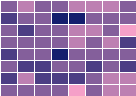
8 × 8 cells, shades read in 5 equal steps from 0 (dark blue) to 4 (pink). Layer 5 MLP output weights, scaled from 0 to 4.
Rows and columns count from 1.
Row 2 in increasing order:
0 0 1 2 2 2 2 2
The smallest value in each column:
1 1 1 0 0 1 2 1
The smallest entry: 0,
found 3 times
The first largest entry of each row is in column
2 2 8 5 2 1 2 5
